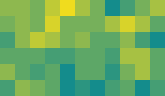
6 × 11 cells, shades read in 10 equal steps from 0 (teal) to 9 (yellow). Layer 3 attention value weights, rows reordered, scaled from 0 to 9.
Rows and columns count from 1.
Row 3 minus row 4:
-1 2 4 4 2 2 0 1 -1 -4 -3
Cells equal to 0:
6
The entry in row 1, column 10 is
4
